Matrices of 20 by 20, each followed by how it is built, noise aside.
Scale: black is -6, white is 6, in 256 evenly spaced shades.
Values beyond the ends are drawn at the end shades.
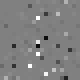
sparse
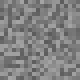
noise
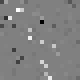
sparse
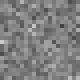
noise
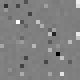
sparse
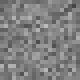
noise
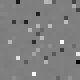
sparse
